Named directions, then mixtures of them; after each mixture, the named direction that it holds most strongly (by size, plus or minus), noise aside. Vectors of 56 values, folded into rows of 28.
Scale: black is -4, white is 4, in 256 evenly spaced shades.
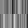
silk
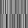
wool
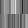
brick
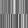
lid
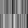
silk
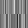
wool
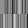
silk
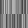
wool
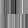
brick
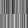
wool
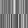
lid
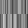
silk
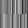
silk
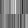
brick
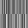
wool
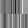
brick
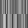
wool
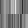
brick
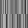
wool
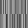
wool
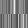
lid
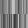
silk
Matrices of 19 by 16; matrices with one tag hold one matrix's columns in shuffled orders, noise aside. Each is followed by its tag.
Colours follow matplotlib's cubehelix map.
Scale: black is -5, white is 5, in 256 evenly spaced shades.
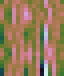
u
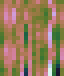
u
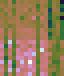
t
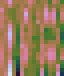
u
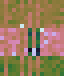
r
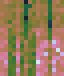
t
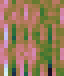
u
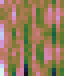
u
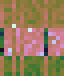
r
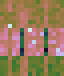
r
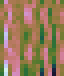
u
